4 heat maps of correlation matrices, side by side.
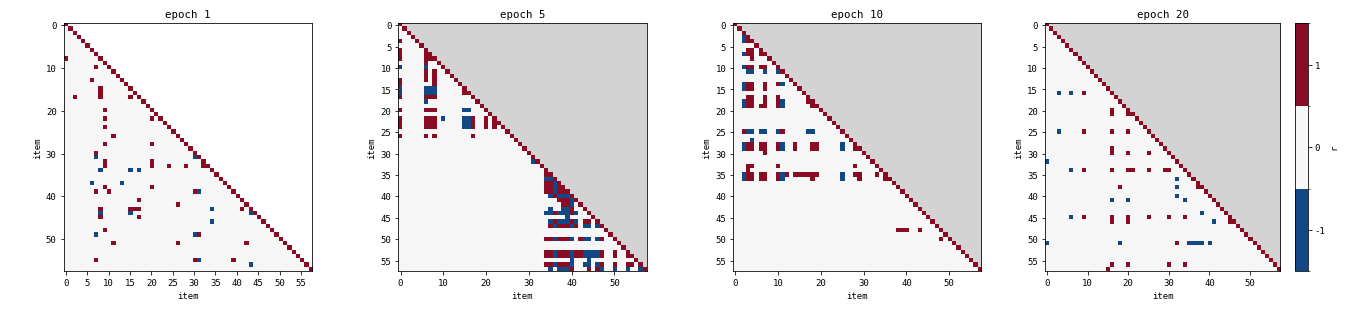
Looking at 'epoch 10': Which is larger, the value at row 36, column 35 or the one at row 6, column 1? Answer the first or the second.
the first
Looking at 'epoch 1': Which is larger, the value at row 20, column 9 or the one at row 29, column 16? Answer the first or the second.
the first
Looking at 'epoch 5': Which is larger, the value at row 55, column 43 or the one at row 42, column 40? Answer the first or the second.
the first
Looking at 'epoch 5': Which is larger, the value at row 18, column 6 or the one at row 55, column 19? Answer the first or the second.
the second
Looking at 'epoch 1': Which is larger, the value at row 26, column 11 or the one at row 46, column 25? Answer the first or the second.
the first
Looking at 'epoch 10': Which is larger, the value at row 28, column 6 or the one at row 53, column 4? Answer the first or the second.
the first
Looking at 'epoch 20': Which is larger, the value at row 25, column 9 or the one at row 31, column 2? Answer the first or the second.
the first
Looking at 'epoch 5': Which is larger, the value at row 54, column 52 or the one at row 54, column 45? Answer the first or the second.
the first
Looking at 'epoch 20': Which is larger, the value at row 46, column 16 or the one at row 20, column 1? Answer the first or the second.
the first
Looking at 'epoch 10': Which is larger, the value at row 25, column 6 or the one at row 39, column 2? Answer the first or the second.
the second
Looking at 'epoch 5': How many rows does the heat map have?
58
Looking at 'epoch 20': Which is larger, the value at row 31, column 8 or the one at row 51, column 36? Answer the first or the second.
the first
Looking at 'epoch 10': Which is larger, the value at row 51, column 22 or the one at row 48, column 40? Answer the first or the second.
the second
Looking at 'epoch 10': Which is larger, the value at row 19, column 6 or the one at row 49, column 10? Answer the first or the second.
the first
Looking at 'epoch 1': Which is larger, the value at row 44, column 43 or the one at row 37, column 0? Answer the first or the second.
the second
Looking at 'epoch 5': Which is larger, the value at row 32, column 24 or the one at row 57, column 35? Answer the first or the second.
the first
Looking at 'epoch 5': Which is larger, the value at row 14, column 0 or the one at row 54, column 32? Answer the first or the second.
the first
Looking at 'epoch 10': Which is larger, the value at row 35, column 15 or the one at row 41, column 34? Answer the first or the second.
the first
